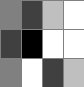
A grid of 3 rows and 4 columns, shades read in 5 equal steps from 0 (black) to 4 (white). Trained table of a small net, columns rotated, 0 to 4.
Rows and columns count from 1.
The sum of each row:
10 9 10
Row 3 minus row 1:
0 3 -2 -1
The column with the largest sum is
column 4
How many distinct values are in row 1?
4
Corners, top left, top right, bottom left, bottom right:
2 4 2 3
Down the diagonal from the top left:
2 0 1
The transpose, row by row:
2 1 2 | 1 0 4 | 3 4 1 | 4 4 3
